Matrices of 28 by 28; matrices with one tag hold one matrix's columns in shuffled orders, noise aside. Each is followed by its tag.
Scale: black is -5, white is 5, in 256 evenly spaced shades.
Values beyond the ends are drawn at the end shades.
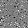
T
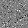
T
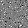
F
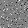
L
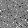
T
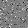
L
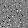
T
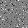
L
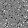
T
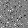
T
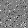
T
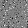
F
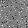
F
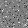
T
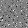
T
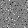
L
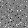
T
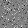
L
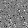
T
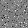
T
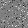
F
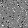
F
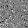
T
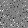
T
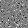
T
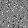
F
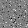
T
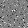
T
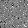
F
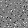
T
